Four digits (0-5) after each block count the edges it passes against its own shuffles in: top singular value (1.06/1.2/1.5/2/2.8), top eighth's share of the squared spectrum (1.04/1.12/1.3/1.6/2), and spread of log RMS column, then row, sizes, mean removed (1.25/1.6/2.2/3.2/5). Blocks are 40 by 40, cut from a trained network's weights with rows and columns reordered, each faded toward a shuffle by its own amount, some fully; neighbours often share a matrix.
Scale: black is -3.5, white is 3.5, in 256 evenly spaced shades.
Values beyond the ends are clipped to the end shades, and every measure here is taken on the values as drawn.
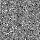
0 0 0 0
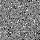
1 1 0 0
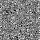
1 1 0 0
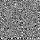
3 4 1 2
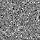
1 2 0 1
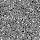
0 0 0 0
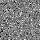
0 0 0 0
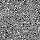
1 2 1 0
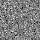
0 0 0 0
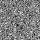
0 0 0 0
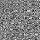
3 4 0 2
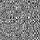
3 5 2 2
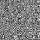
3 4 1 2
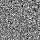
1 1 0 0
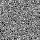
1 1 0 0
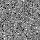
1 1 0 0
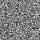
1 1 0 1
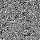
0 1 0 0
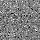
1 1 0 0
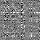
2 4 3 1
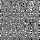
3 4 3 0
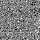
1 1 0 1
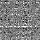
3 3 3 1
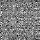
2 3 2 0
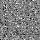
1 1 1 0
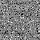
1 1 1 0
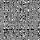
3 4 3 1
